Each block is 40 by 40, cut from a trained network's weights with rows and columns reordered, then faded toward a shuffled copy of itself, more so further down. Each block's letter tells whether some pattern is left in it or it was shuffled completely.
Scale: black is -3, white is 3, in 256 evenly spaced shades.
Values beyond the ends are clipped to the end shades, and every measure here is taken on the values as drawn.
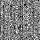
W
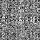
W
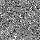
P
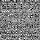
W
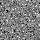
P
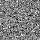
P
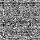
W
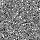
P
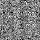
W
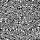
W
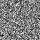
P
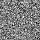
P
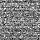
W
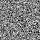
P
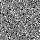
P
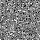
P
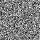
P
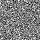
P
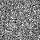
P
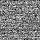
W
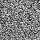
P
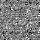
W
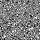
P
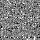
W
